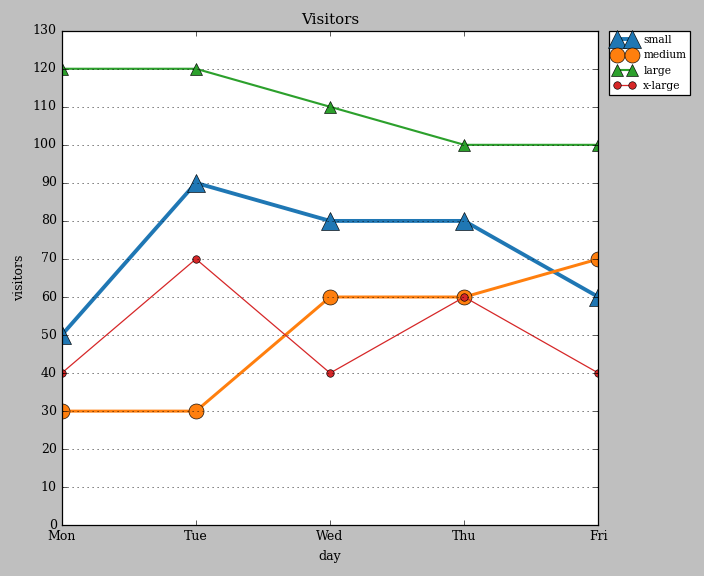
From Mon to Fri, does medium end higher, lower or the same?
higher
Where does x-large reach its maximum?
Tue
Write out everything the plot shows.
Title: Visitors
x-axis: day, ticks Mon Tue Wed Thu Fri
y-axis: visitors, ticks 0 10 20 30 40 50 60 70 80 90 100 110 120 130
Legend: small, medium, large, x-large
Values:
small: 50 90 80 80 60
medium: 30 30 60 60 70
large: 120 120 110 100 100
x-large: 40 70 40 60 40
